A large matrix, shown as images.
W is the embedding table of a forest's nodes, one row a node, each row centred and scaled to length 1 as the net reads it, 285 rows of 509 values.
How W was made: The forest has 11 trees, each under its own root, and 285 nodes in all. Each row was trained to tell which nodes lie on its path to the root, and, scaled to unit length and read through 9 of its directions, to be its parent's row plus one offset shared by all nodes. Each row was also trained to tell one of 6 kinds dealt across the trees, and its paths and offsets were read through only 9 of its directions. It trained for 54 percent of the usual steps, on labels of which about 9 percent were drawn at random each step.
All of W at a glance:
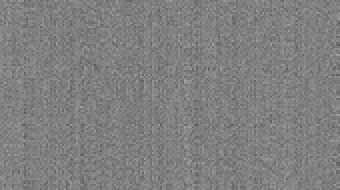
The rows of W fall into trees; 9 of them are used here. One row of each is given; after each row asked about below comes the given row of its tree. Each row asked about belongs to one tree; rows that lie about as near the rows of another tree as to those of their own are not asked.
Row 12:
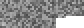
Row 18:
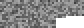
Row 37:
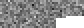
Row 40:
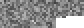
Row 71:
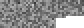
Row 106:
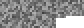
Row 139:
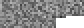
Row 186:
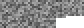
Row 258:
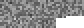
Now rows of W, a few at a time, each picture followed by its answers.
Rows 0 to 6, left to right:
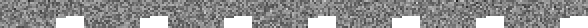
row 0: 12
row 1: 139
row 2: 139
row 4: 186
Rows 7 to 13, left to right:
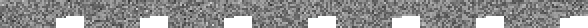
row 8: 40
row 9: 139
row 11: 12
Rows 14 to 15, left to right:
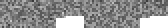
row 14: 12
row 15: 71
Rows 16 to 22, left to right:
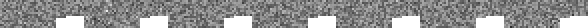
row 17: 106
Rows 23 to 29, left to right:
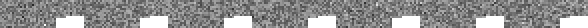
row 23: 37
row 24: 40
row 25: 186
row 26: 12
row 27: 37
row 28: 12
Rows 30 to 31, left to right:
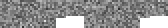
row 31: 12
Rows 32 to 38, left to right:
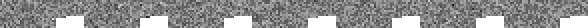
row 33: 139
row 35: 12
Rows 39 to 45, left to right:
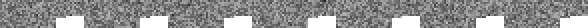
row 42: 106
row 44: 139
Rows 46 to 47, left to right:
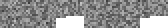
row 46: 18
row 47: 186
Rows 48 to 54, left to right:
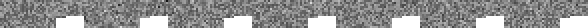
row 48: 139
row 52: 106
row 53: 106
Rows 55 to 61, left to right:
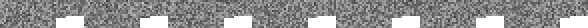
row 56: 139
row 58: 18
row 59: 71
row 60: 40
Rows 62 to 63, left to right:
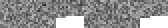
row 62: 71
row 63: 139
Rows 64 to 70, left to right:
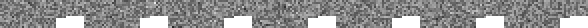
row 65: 186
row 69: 18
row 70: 37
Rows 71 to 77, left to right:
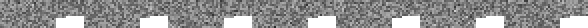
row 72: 106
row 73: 106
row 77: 18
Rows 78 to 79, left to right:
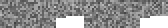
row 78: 139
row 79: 106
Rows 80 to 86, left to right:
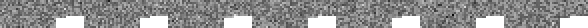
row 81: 186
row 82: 12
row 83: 12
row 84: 106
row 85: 37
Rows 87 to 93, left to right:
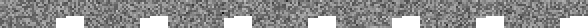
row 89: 37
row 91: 106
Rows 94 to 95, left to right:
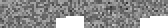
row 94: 18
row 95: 12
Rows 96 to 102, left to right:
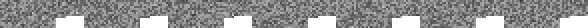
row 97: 139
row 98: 106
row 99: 139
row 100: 18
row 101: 106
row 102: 71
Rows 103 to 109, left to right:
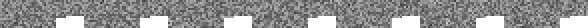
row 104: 186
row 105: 12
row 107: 106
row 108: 18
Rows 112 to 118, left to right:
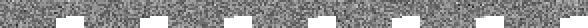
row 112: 18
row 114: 12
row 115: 12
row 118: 139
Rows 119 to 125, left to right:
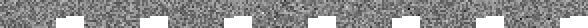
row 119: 139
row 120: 186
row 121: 18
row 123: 18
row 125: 139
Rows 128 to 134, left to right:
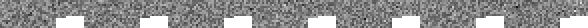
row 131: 71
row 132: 37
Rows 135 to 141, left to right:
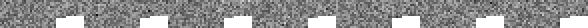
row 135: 139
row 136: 40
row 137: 18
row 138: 106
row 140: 40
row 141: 18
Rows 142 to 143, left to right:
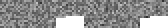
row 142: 12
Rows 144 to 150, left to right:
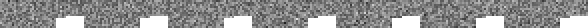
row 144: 71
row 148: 139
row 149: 18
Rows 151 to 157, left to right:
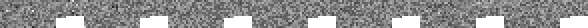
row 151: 139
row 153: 12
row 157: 18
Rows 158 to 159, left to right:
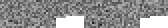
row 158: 40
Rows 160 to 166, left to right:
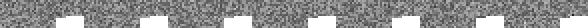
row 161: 71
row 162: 106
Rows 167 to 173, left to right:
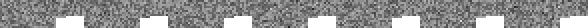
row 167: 106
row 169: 18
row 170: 40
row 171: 40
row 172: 12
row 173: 106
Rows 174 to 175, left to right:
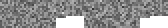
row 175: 139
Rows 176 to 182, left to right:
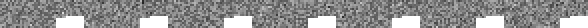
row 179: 18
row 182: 106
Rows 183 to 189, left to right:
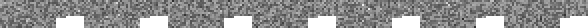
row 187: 106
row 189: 37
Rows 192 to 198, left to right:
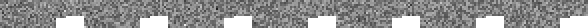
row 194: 71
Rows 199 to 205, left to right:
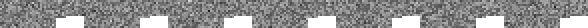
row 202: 12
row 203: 186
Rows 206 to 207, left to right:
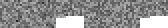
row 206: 12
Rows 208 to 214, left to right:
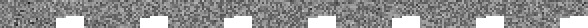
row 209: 139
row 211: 12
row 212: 12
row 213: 40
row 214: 106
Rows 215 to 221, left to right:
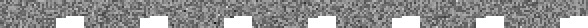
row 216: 37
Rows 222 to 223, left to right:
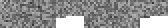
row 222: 186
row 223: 139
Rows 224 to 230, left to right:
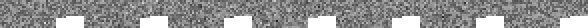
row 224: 258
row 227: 40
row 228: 139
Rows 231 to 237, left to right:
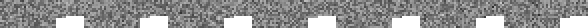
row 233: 18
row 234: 12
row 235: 106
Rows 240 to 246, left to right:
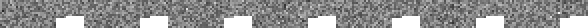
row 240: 18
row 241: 186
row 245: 37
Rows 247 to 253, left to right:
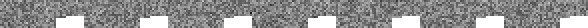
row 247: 139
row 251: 106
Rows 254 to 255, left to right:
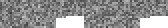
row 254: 106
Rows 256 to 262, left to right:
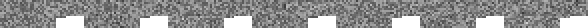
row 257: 37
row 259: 139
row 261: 139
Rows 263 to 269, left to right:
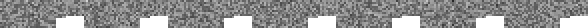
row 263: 18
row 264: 106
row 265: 18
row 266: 186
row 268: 12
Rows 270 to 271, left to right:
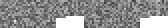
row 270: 18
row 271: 18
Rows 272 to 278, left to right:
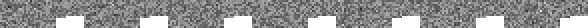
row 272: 186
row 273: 186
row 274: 12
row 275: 18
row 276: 106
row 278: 186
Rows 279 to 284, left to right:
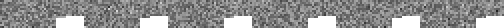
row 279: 12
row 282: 18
